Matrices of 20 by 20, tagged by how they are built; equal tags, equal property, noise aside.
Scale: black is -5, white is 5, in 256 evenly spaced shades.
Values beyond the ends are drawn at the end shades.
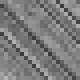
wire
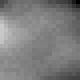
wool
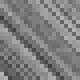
wire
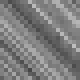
wire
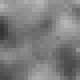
wool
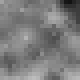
wool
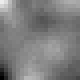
wool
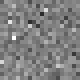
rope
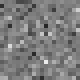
rope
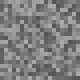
rope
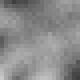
wool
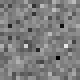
rope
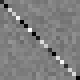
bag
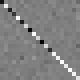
bag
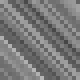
wire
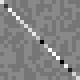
bag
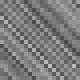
wire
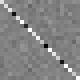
bag
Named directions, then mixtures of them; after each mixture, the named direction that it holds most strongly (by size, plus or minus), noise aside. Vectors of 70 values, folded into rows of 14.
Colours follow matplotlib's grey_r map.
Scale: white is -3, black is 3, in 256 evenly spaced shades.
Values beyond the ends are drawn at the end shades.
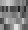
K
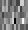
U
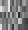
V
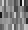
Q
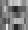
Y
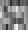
Y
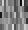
Q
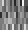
Q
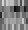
Q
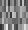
Q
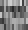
K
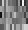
Q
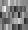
Y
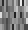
Q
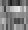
Y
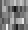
Y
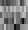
K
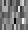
U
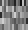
Q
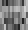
K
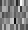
U
